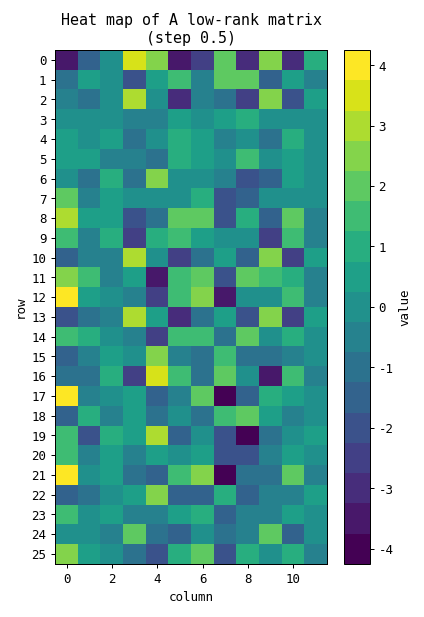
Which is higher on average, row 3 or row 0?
row 3
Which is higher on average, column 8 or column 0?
column 0
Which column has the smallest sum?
7
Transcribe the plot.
Title: Heat map of A low-rank matrix (step 0.5)
x-axis: column, ticks 0 2 4 6 8 10
y-axis: row, ticks 0 1 2 3 4 5 6 7 8 9 10 11 12 13 14 15 16 17 18 19 20 21 22 23 24 25 (0 at the top)
Colour bar: value, ticks -4 -3 -2 -1 0 1 2 3 4
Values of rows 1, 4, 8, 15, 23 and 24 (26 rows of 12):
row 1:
-1 0.5 0 -2 0.5 1.5 -0.5 2 2 -1.5 0.5 -0.5
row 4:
0.5 0 0.5 -1 0 1 0.5 -0.5 0 -1 1 0
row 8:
3 0.5 0.5 -2 -1 2 2 -2 1 -1.5 2 -0.5
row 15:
-1.5 -0.5 0.5 0 2.5 -0.5 -1 1.5 -1 -1 -0.5 0
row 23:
1.5 0 0.5 -0.5 -0.5 0.5 1 -1.5 -0.5 -0.5 0.5 0
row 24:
0 0 -0.5 2 -1 -1.5 0 -1 -0.5 2 -1.5 0
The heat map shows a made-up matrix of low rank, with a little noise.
